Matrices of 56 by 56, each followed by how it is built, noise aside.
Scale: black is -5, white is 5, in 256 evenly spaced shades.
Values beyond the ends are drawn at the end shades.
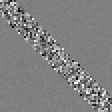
banded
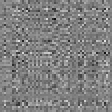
low rank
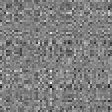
low rank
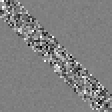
banded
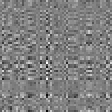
low rank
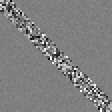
banded
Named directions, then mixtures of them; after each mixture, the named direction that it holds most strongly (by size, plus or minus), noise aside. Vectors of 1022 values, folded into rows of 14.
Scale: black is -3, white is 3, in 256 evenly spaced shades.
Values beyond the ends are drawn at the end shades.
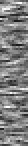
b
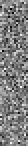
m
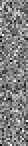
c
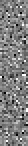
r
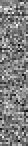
m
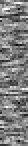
b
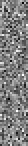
c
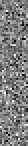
r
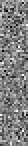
m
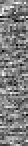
b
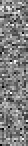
c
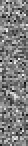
c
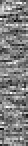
b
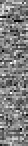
b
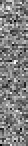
c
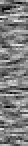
b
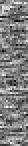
b
